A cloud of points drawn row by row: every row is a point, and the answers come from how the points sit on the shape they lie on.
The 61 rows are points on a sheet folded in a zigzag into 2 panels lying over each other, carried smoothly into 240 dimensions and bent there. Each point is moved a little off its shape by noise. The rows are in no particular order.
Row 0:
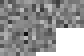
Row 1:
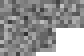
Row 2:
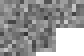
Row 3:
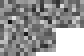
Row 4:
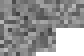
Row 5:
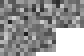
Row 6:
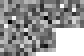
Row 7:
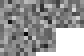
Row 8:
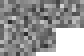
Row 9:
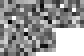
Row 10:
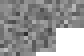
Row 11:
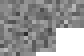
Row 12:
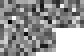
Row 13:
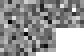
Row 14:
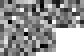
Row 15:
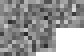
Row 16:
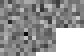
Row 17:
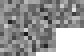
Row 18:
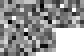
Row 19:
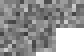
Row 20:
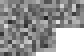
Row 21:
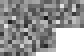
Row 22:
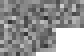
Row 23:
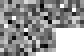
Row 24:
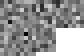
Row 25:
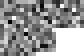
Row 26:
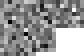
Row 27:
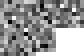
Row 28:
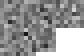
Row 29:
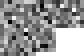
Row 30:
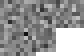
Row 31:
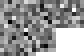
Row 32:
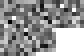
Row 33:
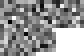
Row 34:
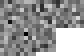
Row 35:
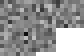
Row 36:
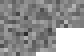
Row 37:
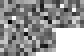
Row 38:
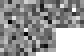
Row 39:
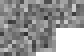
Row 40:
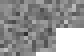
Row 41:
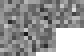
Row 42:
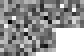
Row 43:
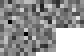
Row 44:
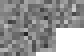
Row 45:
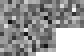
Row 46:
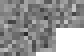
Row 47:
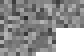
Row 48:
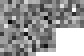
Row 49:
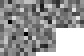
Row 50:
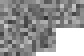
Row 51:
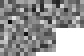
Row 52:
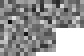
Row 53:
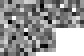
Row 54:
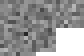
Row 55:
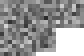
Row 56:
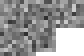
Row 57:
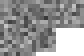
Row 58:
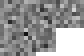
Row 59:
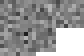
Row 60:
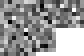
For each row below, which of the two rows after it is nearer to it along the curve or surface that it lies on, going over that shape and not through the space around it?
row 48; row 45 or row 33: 45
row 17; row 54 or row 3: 54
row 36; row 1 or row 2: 2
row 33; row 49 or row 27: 27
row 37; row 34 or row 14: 14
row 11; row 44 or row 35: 44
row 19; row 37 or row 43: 43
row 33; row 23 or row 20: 23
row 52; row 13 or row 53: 53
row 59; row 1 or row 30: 30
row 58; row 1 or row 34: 34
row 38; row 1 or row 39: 39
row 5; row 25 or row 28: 25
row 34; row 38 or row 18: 38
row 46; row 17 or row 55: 17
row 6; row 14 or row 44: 14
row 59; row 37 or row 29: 29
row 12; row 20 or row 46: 20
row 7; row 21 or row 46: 46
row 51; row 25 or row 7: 25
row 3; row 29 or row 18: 18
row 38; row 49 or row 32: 49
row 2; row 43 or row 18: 43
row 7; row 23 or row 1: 23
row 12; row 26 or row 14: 14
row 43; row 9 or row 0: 0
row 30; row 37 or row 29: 29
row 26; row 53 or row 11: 53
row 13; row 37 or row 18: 18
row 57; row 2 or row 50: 50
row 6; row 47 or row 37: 37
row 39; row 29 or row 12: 29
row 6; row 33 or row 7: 33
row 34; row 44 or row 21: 44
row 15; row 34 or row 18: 34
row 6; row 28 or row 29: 29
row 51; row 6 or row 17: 6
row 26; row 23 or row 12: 23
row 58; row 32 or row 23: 23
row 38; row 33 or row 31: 31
